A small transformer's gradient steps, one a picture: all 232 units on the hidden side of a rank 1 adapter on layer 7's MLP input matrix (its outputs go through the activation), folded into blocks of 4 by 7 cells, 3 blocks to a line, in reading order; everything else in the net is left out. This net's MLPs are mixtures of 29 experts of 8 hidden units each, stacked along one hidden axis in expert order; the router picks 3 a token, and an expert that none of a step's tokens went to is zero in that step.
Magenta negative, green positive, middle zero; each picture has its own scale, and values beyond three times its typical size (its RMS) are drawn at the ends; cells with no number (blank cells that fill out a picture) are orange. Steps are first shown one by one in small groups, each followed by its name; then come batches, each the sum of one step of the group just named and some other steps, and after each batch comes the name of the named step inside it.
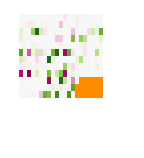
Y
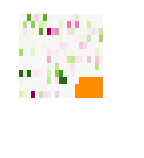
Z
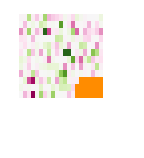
Z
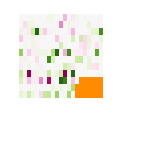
Y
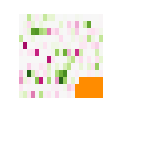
Z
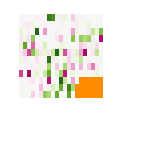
Y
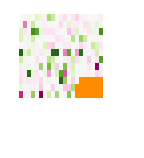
Y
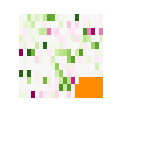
Z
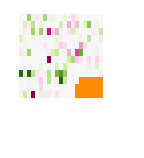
Z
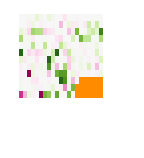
Y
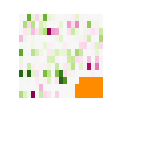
Z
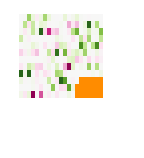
Z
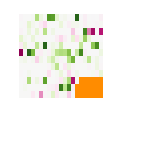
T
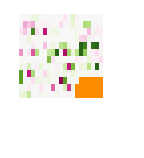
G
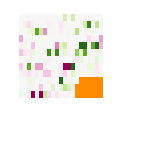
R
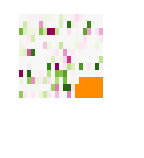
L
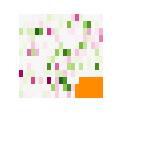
L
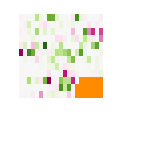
T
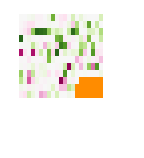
G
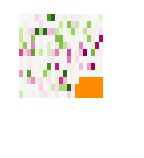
L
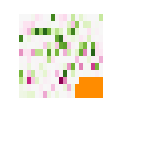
G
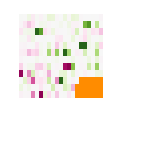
R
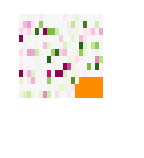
G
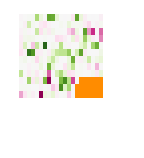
T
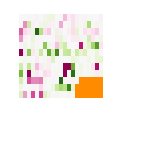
R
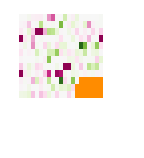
R
